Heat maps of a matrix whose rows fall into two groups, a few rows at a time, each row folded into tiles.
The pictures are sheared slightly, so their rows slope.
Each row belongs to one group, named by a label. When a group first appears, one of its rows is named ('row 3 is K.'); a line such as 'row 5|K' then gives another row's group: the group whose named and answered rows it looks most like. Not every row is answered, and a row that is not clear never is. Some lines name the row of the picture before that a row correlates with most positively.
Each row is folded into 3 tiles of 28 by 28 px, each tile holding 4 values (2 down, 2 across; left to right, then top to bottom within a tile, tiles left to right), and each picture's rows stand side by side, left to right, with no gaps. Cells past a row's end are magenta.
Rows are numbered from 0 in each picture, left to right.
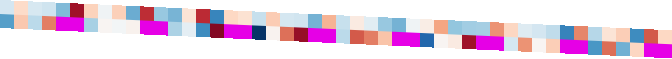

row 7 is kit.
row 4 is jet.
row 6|jet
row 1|kit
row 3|jet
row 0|jet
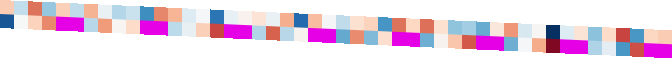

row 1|jet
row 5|jet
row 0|kit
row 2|jet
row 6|jet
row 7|kit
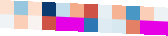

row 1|kit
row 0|jet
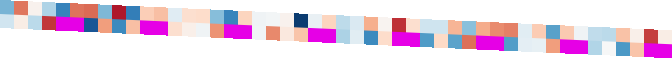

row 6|kit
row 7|kit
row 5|kit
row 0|jet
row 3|jet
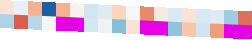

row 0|kit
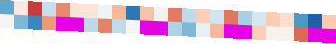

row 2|kit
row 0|kit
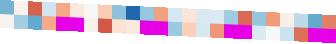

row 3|jet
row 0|kit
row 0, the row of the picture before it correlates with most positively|0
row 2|jet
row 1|jet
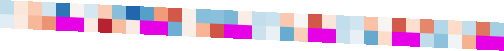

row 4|kit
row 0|jet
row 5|kit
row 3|kit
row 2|jet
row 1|jet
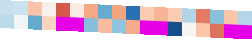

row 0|kit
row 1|kit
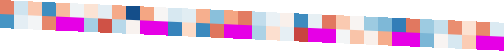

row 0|kit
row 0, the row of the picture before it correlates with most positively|2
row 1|kit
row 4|jet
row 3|jet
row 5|kit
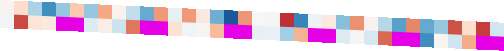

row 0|jet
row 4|jet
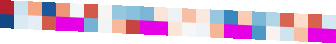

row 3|kit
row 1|jet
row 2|jet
